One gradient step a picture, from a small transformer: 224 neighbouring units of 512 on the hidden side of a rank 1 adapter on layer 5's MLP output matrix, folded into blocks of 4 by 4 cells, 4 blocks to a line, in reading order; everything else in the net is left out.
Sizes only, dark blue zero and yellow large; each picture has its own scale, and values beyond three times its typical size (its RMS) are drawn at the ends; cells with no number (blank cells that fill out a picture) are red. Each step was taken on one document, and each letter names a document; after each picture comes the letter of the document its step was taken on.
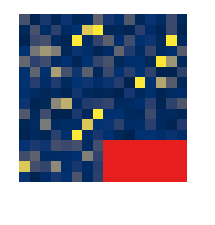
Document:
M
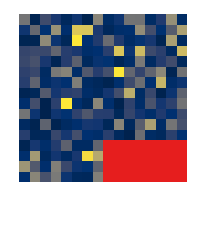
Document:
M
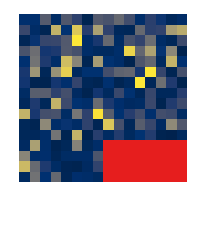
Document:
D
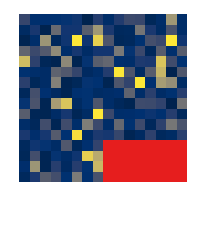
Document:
M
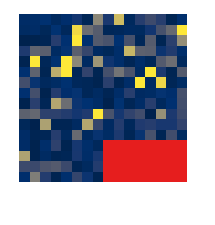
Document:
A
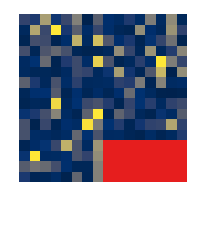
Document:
M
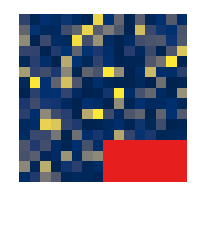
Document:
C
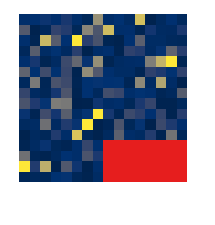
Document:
C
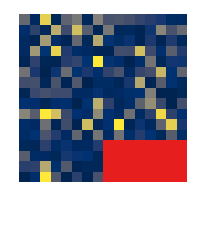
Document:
A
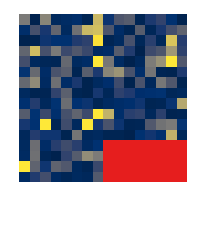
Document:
D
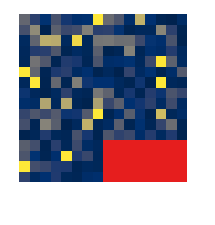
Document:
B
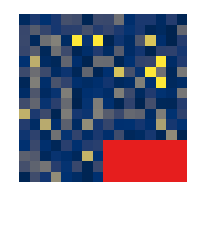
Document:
A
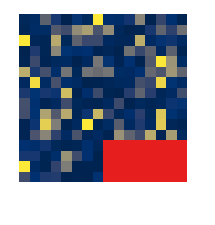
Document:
C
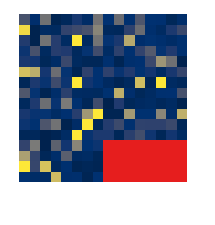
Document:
B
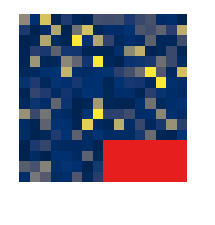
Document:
A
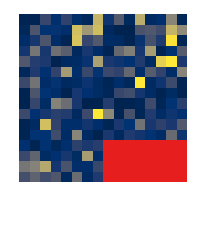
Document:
D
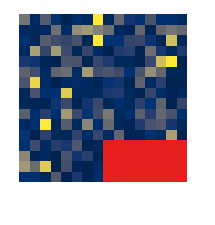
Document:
D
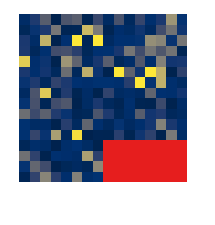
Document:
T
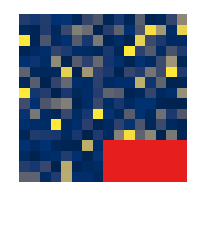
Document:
C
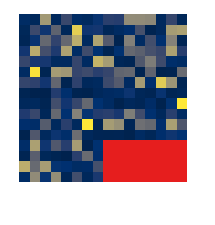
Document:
M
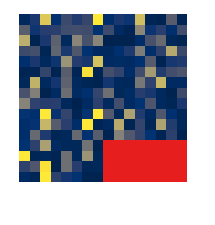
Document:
C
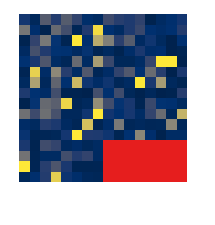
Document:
B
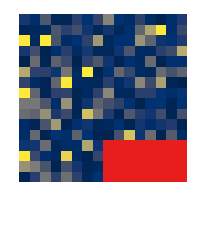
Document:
C
